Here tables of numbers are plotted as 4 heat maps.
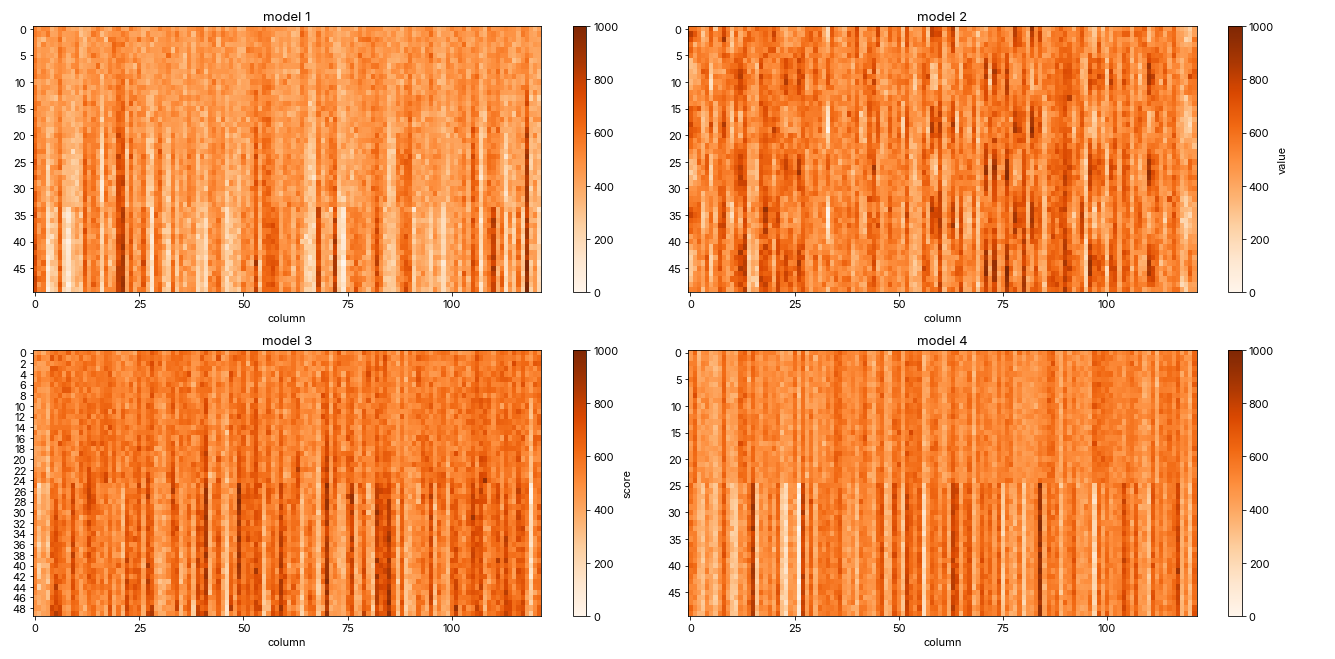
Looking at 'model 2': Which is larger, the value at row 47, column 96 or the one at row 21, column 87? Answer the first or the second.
the first
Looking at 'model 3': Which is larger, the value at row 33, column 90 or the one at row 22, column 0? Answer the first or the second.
the second
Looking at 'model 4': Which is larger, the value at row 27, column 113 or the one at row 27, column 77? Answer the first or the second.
the first
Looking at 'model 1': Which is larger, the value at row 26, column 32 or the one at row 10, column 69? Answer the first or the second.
the second
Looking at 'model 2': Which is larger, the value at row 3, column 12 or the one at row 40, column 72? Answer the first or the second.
the second
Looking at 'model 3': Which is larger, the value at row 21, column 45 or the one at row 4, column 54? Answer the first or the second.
the second
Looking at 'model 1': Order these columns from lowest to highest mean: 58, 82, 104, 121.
121, 104, 58, 82
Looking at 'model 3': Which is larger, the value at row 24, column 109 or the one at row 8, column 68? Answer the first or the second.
the first
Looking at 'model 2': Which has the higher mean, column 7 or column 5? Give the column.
7
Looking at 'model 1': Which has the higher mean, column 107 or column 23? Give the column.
23
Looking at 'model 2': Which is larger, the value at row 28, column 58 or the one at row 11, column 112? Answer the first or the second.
the second
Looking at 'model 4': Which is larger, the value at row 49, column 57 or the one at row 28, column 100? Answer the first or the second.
the second
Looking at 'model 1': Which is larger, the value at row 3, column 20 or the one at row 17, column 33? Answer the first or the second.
the first
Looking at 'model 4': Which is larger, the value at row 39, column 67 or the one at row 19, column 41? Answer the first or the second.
the first
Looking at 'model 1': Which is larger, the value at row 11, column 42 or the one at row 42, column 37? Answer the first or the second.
the first
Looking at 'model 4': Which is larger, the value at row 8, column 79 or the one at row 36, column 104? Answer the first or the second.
the second
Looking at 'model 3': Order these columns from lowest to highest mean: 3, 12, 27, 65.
3, 65, 12, 27
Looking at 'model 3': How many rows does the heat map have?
50
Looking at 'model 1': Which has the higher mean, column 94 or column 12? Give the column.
12
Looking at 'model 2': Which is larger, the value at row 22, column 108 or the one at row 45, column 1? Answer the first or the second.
the first
